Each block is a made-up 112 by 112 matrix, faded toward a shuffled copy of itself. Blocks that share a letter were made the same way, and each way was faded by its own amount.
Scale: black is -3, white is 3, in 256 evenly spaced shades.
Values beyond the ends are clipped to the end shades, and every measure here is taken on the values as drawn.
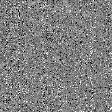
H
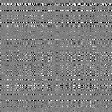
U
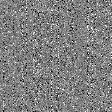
H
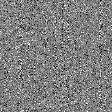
H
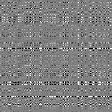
U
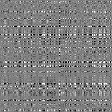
U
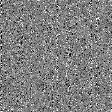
H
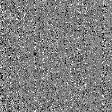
H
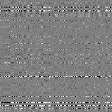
U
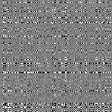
U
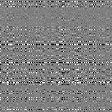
U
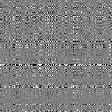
U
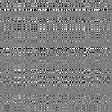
U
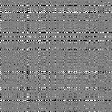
U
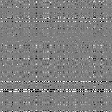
U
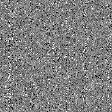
H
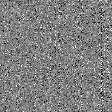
H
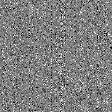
H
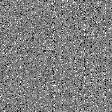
H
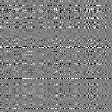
U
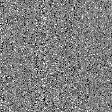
H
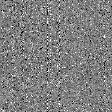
H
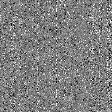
H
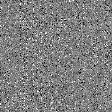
H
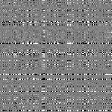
U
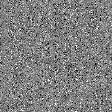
H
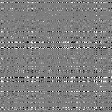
U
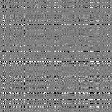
U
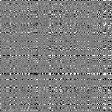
U
